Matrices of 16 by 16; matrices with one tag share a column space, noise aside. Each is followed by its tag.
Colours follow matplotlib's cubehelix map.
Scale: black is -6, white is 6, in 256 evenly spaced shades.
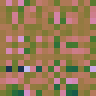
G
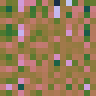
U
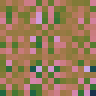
G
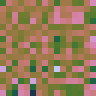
G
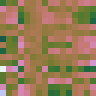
G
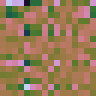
U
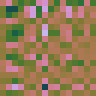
U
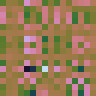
G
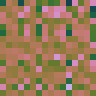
U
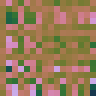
G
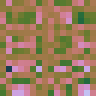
G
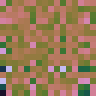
G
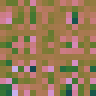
G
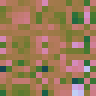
G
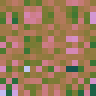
G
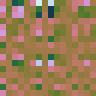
U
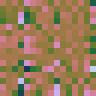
G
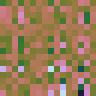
G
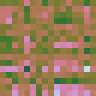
G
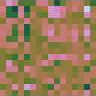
U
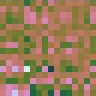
G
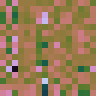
G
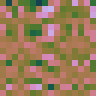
U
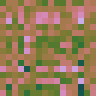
G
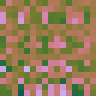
G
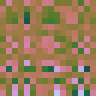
G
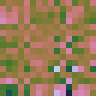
G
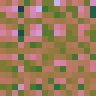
U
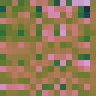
U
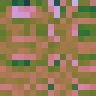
U
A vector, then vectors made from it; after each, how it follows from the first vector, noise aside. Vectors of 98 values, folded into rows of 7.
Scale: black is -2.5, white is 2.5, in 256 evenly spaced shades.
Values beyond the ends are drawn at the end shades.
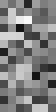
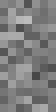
shrunk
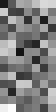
wrapped around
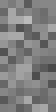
shrunk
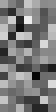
sign-scrambled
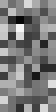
sign-scrambled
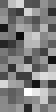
reversed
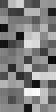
reversed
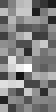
wrapped around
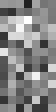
sign-scrambled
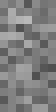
shrunk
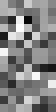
sign-scrambled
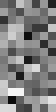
wrapped around
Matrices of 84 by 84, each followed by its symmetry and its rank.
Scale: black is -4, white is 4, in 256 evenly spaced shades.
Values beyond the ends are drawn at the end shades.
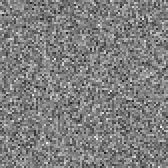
neither, full rank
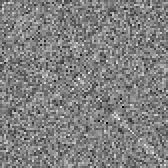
symmetric, full rank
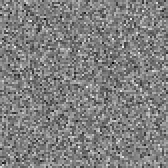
neither, full rank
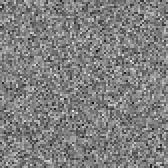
neither, full rank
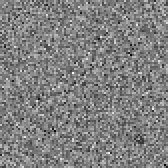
symmetric, full rank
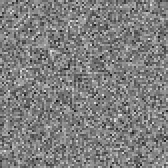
symmetric, full rank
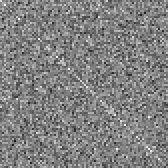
symmetric, full rank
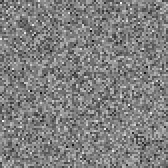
symmetric, full rank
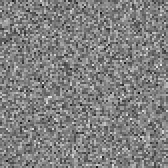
neither, full rank
